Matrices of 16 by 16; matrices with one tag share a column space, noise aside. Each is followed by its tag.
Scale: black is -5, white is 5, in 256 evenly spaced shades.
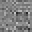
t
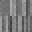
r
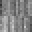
r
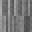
r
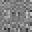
t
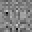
t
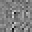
t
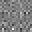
t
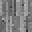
r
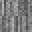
r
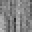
r
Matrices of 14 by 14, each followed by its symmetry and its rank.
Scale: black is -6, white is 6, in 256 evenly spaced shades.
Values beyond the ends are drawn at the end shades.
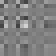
symmetric, rank one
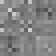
symmetric, rank three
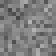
neither, full rank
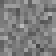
neither, full rank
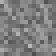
neither, full rank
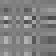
neither, rank one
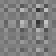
neither, rank one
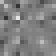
symmetric, rank two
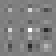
symmetric, rank one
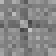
symmetric, rank three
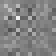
symmetric, rank three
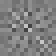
symmetric, rank three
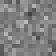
neither, full rank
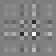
symmetric, rank one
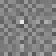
symmetric, rank two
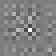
symmetric, rank three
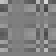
neither, rank one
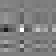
neither, rank one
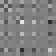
symmetric, rank two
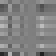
neither, rank one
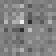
symmetric, rank two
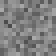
neither, full rank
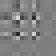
symmetric, rank one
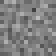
neither, full rank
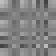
symmetric, rank one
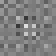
symmetric, rank two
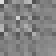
symmetric, rank three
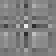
symmetric, rank one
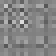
symmetric, rank two
